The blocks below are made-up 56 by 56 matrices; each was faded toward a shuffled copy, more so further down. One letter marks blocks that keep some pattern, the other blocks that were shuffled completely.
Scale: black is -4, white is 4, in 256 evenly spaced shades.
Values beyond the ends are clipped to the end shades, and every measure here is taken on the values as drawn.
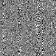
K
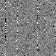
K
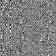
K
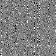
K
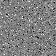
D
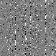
K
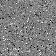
D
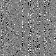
K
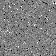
D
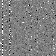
K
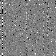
K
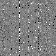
K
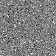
D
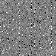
K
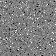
D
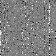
K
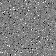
D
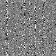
K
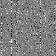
K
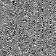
K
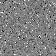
D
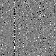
K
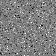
D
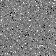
D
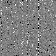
K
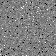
D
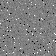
D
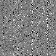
K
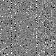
K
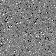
D
